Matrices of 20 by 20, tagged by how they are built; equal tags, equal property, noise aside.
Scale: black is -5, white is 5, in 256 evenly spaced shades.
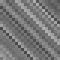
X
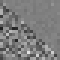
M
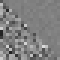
M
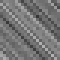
X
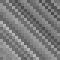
X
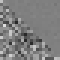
M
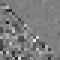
M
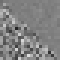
M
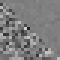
M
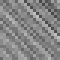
X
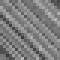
X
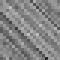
X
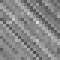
X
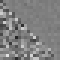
M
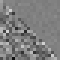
M
